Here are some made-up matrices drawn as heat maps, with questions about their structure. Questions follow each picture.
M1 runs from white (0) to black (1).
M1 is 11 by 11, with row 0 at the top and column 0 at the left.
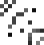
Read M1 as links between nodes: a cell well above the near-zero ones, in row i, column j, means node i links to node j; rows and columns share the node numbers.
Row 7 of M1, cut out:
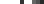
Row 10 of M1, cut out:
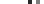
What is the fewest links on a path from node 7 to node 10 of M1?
1
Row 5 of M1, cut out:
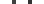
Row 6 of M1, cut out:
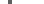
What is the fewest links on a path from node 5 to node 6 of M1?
4
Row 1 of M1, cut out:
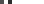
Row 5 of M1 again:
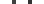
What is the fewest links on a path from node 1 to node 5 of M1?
3
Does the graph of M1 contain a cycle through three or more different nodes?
yes
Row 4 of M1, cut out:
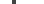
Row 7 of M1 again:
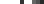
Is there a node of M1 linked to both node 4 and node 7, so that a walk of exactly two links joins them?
no
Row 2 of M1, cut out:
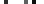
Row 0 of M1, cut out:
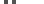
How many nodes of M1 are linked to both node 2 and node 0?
1
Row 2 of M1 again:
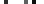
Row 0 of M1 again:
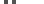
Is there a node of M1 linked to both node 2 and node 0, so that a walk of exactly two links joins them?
yes
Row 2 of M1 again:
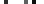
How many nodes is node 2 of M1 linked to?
3
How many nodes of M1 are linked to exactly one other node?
2
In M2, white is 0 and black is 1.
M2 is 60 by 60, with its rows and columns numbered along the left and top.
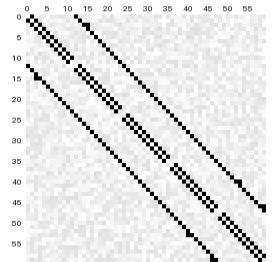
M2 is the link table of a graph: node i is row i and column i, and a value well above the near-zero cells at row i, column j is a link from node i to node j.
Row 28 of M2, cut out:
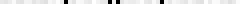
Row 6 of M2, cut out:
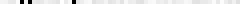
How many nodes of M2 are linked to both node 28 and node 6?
0
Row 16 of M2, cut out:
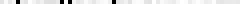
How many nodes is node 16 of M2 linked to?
4
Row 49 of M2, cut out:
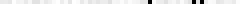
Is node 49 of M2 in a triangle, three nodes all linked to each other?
no
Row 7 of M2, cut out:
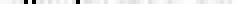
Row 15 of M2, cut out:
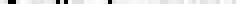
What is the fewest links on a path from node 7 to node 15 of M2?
5
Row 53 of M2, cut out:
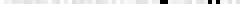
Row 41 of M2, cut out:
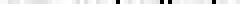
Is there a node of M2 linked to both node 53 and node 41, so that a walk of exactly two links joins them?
yes
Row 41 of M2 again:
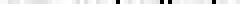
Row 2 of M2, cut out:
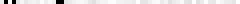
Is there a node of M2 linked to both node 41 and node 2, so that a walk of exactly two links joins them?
no
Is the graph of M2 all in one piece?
yes
